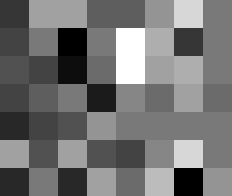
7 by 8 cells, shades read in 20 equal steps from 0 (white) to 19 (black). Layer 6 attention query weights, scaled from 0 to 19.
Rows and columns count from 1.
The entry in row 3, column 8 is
10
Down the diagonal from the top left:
15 10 18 17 10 9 19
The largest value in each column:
16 14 19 17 14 11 19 11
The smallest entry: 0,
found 2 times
